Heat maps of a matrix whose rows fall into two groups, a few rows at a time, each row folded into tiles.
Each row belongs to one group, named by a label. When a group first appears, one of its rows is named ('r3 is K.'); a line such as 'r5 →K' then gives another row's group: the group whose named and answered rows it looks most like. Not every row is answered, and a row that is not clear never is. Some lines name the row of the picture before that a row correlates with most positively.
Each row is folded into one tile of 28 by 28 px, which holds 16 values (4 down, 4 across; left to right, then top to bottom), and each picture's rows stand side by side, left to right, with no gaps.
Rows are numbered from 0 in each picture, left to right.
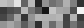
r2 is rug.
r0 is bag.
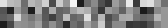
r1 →bag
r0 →bag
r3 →rug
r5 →bag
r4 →bag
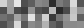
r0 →bag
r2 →bag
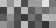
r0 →bag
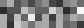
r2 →rug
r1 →rug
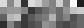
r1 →bag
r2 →bag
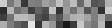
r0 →bag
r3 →rug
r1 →rug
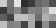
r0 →bag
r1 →rug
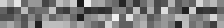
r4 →rug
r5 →rug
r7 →bag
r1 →rug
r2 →bag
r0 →bag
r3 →bag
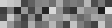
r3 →rug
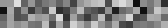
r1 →rug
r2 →rug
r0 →bag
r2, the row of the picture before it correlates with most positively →1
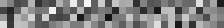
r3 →bag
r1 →rug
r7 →bag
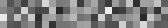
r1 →rug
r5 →bag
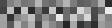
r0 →rug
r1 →rug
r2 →rug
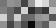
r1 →bag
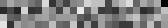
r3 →bag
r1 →bag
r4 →bag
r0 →rug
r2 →rug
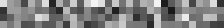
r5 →bag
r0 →bag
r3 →bag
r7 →bag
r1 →bag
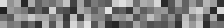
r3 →rug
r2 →rug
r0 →bag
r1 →rug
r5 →bag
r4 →bag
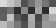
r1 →rug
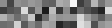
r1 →rug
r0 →rug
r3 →rug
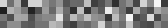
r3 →rug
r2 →rug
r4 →rug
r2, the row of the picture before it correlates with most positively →1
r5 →bag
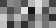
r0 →rug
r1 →bag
